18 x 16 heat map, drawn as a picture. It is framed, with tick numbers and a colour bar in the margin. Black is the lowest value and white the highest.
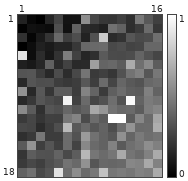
There are no regular stripes. Neither half mirrors the other. There is an overall slope up to the bottom right. The texture is fine-grained noise. The top left is the ninth with the lowest average. No row or column stands out.
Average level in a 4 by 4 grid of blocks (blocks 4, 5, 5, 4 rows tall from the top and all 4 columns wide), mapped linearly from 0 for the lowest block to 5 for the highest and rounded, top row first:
0 2 3 3 | 2 2 3 4 | 2 4 4 5 | 3 4 4 5
